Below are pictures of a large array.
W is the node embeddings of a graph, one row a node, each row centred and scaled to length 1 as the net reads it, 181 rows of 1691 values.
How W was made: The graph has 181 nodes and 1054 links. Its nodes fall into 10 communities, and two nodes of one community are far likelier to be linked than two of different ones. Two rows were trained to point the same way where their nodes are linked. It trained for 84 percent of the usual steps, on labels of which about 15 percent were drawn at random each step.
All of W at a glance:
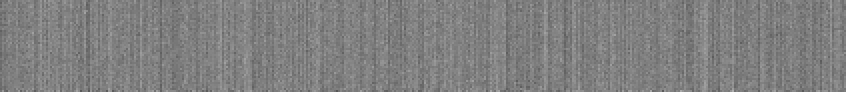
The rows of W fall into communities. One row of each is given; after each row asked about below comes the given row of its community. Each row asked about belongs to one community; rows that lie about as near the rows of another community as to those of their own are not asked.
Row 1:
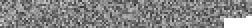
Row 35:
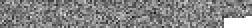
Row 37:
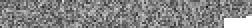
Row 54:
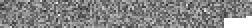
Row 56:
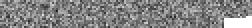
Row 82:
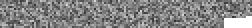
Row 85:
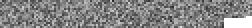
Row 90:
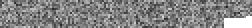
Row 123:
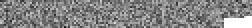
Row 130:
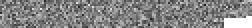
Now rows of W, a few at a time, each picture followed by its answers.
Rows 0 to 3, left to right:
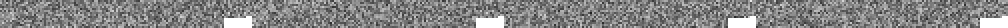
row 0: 90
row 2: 85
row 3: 90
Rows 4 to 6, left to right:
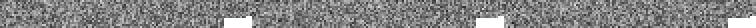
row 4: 85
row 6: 54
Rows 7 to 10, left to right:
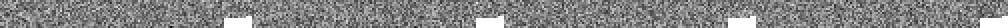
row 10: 54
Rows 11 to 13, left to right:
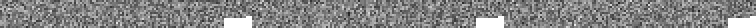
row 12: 85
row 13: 85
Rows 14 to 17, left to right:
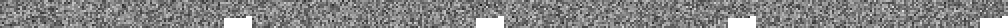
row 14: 85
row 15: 37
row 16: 123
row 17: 123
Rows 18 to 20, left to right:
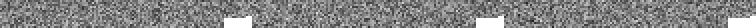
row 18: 56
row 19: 56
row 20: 56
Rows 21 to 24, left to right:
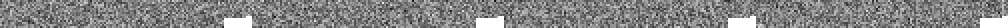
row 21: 90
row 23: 82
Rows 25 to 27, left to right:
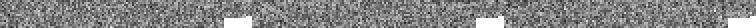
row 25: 54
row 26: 1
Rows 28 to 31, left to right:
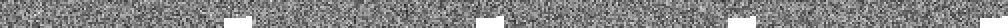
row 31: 90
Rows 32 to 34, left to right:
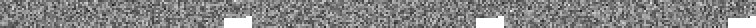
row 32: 1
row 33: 90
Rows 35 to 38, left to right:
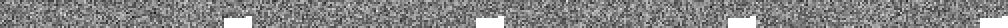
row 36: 123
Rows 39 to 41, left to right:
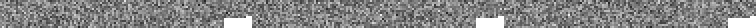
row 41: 90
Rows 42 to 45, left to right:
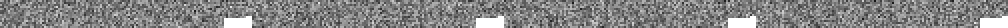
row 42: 56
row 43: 1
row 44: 54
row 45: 35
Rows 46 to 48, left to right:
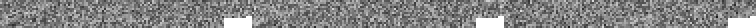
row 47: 1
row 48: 56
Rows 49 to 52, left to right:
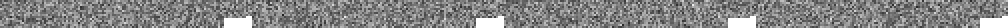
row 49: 85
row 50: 85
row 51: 37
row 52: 54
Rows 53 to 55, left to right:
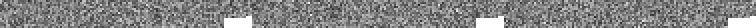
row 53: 56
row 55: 35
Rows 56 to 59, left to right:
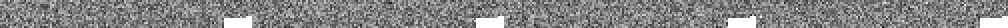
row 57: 123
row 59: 35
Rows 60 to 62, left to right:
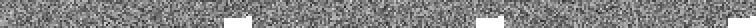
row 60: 90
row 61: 37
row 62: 85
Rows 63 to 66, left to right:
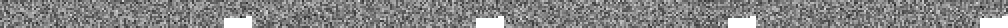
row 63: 1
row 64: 1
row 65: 37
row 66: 1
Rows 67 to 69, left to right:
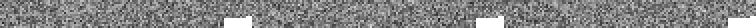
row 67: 85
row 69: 85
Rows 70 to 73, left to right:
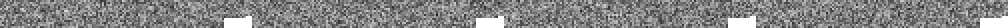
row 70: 85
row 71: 56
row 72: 90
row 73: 123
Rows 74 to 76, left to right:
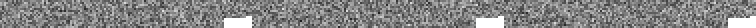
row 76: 85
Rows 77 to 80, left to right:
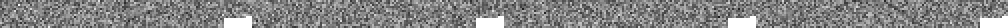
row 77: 37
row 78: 56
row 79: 54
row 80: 90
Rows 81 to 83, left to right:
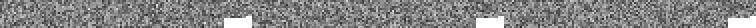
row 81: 54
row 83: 90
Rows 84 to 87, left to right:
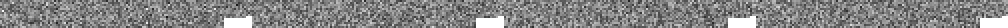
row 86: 54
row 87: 56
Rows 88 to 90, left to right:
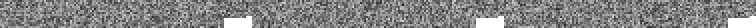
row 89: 1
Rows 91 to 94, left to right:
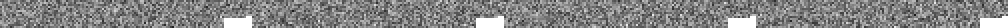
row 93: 1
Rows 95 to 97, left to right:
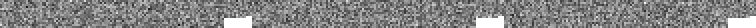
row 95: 82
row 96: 1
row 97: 130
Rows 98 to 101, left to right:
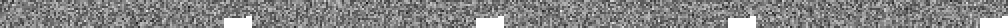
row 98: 54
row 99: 1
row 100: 85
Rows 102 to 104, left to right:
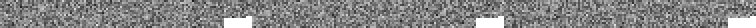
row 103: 123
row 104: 1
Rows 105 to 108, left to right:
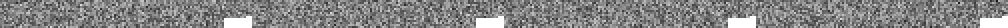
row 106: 82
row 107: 54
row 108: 37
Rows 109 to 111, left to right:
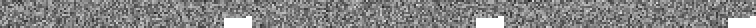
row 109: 1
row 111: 123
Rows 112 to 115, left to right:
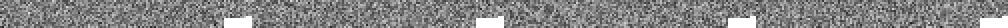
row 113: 56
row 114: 85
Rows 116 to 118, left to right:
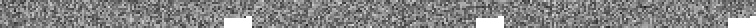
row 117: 123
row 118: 56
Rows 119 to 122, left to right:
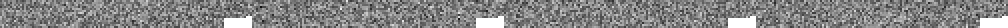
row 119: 123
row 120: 82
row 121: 54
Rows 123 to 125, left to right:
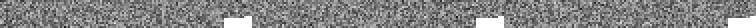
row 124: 123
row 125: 54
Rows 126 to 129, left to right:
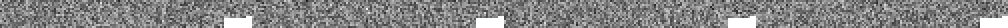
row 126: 90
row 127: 82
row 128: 37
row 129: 90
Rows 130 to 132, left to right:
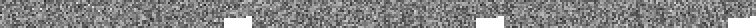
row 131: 123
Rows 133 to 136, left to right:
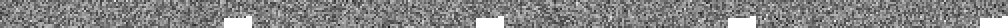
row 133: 37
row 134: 54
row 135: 37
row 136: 37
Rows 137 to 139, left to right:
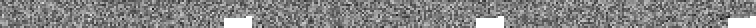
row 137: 1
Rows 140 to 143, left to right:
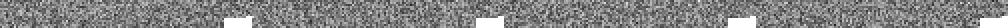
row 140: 123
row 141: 82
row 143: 123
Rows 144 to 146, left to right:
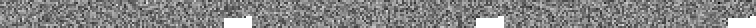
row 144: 90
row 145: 123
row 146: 54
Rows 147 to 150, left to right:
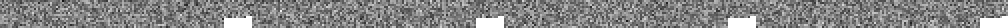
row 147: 90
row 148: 82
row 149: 123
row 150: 56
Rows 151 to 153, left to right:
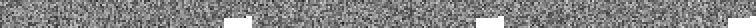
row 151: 37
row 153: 35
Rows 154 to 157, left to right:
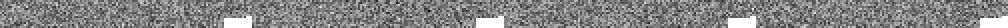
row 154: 1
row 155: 54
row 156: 90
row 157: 37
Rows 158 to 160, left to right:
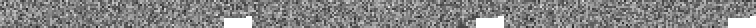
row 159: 123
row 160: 56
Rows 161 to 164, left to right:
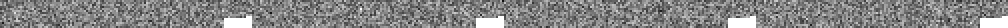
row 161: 37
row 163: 82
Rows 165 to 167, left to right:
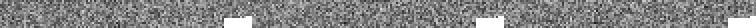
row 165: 35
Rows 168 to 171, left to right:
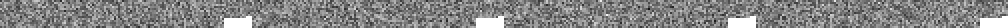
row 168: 82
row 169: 1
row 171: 56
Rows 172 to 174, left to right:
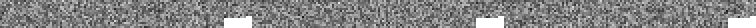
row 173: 82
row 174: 82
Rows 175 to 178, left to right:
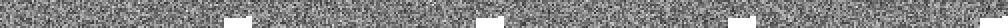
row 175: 56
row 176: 90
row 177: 90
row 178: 1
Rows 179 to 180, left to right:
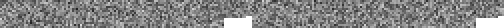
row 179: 123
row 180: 56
